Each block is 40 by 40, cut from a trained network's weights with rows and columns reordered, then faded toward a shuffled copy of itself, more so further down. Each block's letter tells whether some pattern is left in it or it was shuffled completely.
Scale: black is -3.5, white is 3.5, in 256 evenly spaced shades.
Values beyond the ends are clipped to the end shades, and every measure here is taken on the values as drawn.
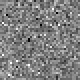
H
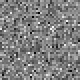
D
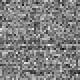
D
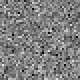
H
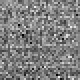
D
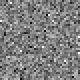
H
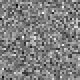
H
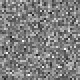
H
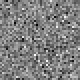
H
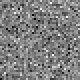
H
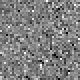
H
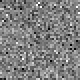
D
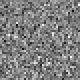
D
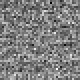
D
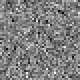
H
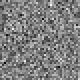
H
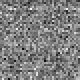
D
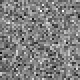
H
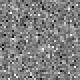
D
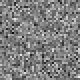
H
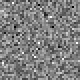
H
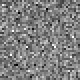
H
